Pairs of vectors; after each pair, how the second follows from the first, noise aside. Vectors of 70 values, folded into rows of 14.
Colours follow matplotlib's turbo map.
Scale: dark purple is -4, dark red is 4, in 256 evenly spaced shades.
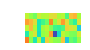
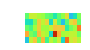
negated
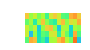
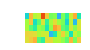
reversed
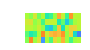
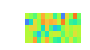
reversed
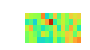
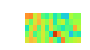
reversed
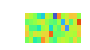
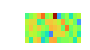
negated
